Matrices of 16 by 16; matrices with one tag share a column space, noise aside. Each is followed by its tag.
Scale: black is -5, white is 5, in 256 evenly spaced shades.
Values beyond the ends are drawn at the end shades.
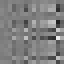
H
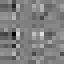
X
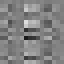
H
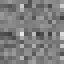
X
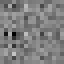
X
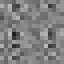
X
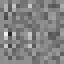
X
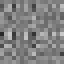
X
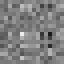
X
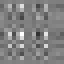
X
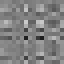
H
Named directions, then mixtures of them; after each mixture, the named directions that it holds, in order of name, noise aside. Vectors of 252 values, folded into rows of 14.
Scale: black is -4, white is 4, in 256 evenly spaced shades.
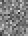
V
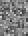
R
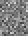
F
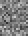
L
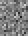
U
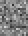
F, L, R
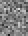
F, R, V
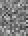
L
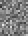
F, L, V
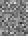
F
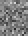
F, L, U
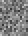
U, V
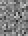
U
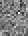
F, U, V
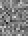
L, U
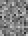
L, R, U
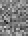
L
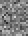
L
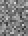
F, L, U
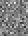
F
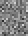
F
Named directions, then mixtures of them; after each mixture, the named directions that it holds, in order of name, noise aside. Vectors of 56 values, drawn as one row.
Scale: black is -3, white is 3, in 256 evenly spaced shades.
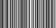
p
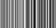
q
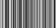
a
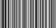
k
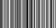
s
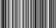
k, q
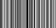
k, s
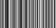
a, p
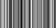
k, q, s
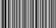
k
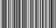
k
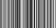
p, s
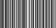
k, p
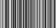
a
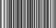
k, p, q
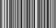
k
